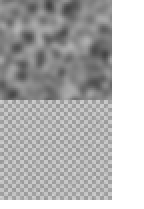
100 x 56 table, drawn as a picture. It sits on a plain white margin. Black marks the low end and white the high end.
The table splits into 2 rows of 1 panel. Panel 1,1: middling, blotchy. Panel 2,1: high, checkered.
